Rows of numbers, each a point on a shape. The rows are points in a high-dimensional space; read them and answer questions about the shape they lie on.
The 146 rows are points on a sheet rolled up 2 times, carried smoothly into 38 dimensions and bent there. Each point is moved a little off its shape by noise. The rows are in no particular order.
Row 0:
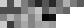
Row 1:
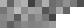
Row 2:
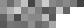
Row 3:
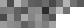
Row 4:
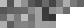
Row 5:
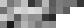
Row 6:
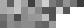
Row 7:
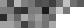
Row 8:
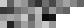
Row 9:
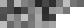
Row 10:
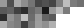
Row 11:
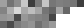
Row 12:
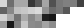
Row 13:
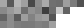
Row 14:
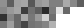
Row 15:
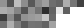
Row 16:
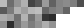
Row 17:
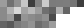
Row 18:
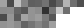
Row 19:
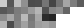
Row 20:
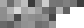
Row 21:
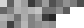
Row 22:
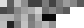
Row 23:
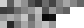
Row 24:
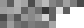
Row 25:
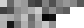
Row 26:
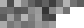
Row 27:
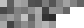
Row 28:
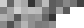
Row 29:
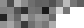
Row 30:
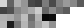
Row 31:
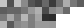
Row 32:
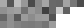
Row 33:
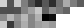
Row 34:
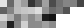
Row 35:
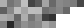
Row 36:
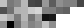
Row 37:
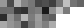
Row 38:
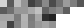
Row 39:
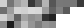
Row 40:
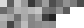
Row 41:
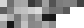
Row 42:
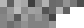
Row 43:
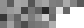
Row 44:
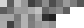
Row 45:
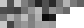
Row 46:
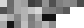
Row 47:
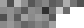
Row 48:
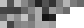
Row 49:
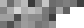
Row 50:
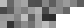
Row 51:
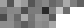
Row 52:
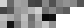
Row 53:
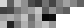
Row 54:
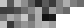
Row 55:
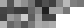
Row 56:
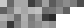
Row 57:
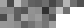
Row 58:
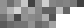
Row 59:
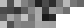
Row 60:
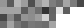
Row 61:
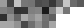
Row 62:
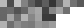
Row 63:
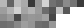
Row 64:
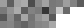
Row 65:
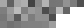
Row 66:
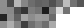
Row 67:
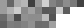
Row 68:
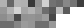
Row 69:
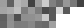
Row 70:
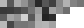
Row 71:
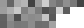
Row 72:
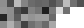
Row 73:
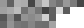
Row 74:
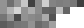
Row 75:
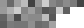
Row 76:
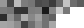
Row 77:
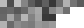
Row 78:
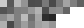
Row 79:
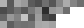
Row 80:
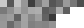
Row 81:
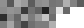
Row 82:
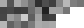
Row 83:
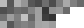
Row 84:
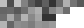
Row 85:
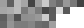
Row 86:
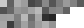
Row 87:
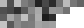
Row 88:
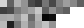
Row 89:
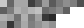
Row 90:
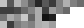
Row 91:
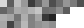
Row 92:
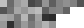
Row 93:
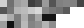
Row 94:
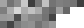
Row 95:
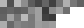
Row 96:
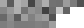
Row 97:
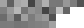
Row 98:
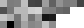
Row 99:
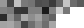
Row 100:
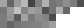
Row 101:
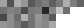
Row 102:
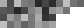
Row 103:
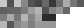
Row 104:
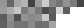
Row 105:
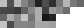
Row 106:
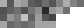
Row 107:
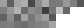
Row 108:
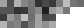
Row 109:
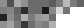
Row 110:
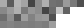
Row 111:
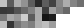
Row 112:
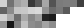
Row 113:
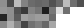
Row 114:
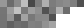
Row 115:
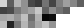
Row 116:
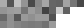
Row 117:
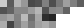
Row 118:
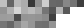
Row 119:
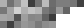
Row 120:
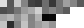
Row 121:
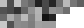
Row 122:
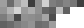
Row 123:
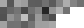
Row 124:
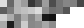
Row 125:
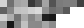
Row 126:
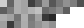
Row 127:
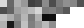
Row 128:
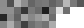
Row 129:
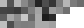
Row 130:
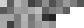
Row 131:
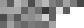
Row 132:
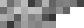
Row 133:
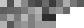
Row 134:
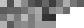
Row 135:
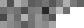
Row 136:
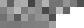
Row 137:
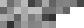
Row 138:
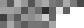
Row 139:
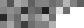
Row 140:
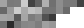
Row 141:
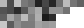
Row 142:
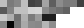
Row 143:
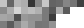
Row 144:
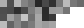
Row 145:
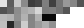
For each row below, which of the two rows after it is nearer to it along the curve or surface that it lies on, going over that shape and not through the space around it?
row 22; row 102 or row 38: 102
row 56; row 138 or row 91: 91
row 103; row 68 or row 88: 68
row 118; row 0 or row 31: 31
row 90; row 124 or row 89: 124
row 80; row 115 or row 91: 91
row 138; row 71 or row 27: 71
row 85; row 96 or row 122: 122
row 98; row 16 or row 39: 39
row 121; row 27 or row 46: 46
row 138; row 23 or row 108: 108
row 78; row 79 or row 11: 79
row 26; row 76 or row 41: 76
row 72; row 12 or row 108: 108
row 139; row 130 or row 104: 104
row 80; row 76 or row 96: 96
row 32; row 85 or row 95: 95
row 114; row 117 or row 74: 117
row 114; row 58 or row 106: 106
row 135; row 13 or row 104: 13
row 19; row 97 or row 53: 97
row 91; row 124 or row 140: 140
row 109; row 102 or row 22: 102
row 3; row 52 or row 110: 110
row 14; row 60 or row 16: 60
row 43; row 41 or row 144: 144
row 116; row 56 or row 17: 56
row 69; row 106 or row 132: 132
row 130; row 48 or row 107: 107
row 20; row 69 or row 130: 69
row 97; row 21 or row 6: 21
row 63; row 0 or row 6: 6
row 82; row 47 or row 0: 0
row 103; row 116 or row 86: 86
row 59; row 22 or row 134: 22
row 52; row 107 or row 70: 70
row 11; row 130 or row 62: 130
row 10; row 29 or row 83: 29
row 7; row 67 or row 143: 67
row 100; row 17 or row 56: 56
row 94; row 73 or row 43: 73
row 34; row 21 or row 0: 0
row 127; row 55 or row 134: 55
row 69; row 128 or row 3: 128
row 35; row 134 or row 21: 21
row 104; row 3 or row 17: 17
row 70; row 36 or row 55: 55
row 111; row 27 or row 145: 145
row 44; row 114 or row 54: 114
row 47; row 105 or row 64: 64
